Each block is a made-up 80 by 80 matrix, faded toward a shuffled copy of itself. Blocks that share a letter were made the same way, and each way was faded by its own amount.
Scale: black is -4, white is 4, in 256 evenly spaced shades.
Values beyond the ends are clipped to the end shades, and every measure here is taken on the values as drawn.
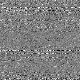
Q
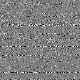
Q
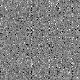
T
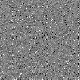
T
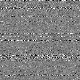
Q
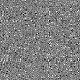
T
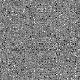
T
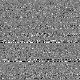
Q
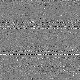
Q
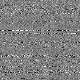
Q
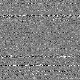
Q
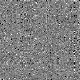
T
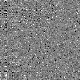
T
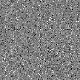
T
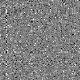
T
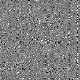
T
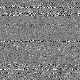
Q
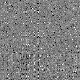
T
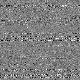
Q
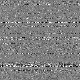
Q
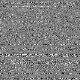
Q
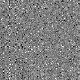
T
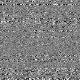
Q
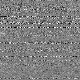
Q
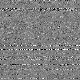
Q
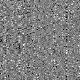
T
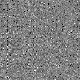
T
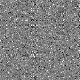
T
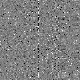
T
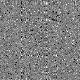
T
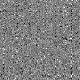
T
